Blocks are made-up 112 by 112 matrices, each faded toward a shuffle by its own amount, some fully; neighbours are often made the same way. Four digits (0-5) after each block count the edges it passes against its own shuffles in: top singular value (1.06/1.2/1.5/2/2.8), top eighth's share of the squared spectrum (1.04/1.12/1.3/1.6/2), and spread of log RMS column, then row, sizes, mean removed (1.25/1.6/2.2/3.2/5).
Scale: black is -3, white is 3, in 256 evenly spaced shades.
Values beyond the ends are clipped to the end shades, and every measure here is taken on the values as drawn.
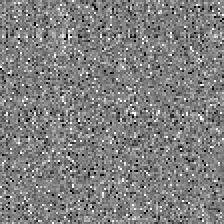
3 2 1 1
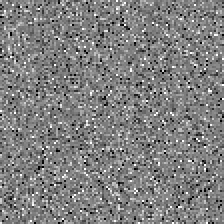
2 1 0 0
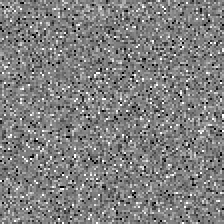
0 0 0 0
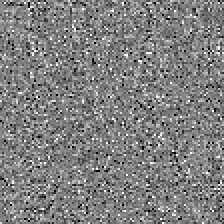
4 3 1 1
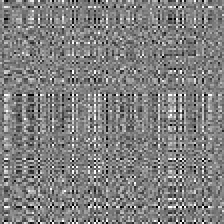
5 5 4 4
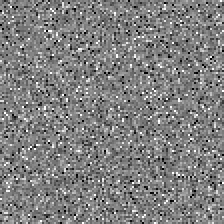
2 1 0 0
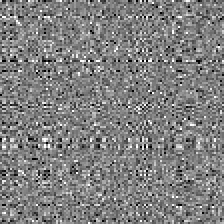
5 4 3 3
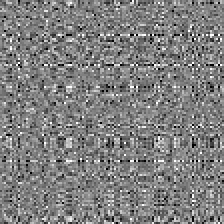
5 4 3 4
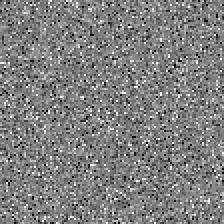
0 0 0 0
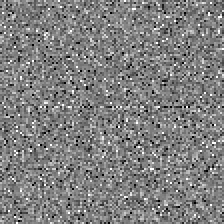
3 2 1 1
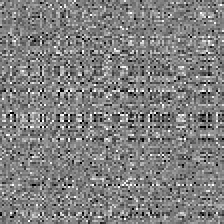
5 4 3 4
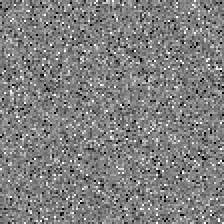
0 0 0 0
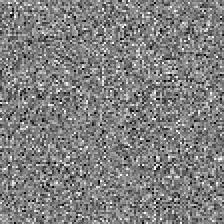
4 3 1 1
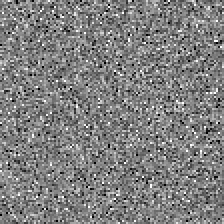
2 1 0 0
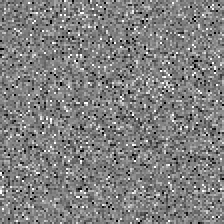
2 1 0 0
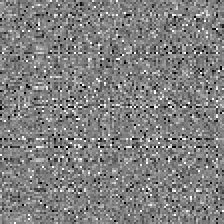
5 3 2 3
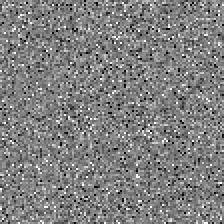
3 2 0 0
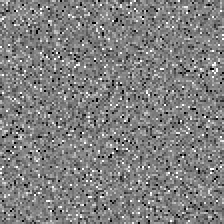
0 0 0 0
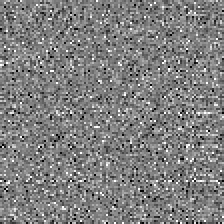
4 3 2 2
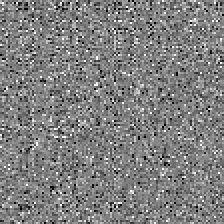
4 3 2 2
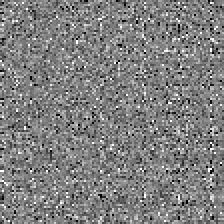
4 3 3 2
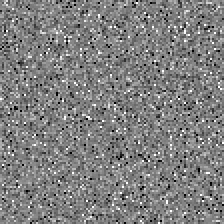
2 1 0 0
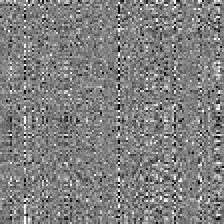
5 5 4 3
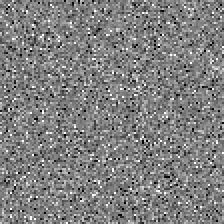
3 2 1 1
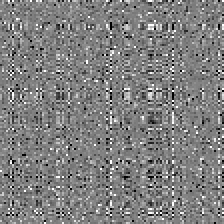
5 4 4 3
